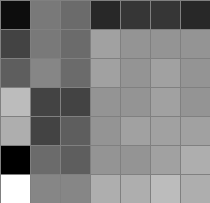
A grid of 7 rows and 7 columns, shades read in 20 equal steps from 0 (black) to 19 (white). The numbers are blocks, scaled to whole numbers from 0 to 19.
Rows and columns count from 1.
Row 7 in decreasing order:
19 14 13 13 13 10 10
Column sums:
59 56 53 73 73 77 74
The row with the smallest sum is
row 1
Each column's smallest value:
0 5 5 3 4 4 3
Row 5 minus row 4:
-1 0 2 0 1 0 1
